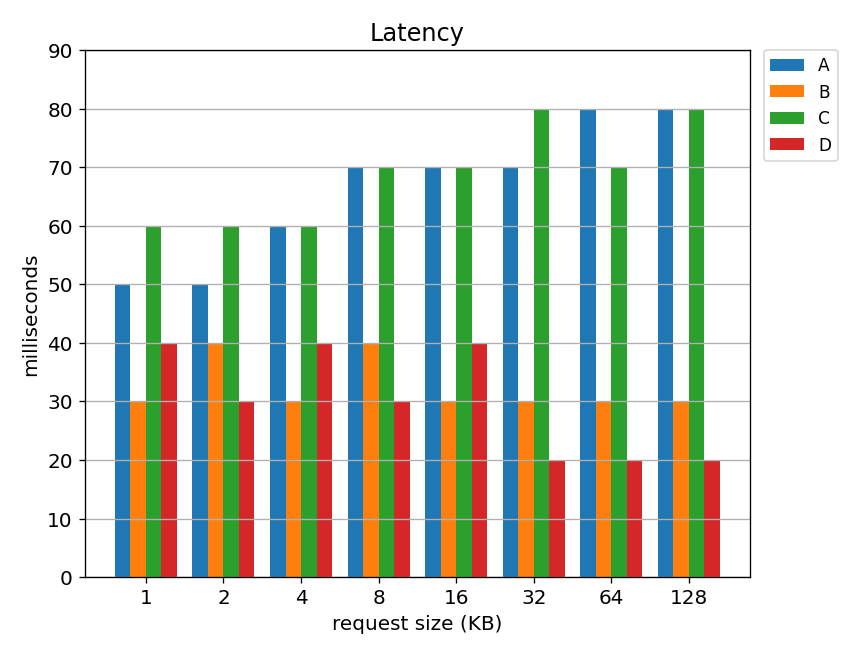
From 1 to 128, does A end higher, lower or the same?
higher
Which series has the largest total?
C
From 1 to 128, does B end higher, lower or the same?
the same
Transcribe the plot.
Title: Latency
x-axis: request size (KB), ticks 1 2 4 8 16 32 64 128
y-axis: milliseconds, ticks 0 10 20 30 40 50 60 70 80 90
Legend: A, B, C, D
Values:
A: 50 50 60 70 70 70 80 80
B: 30 40 30 40 30 30 30 30
C: 60 60 60 70 70 80 70 80
D: 40 30 40 30 40 20 20 20
